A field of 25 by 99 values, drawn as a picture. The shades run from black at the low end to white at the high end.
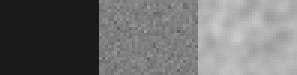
The table splits into one row of 3 panels. Panel 1,1: very low, flat. Panel 1,2: middling, fine-grained, faint in contrast. Panel 1,3: high, blotchy, faint in contrast.
